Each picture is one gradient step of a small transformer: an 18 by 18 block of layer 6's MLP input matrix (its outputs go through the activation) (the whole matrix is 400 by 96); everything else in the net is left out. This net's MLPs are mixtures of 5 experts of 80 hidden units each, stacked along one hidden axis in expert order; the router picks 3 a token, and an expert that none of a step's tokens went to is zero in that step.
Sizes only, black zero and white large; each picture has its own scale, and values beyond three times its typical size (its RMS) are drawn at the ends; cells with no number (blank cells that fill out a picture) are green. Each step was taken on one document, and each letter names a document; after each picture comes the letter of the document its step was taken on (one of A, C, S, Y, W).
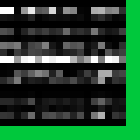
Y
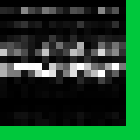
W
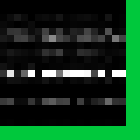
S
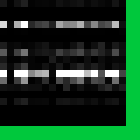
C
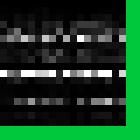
S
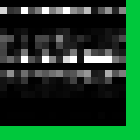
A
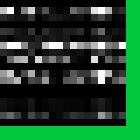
Y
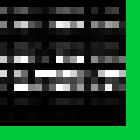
C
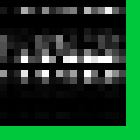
A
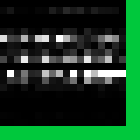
A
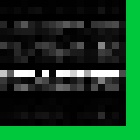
C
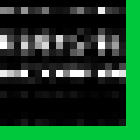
W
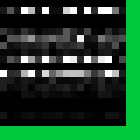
A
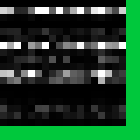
Y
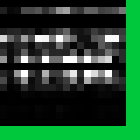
A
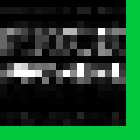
W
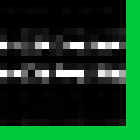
W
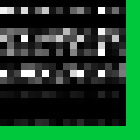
W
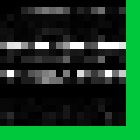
Y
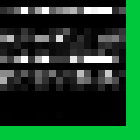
C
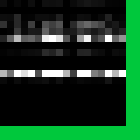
S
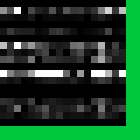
Y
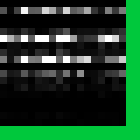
A
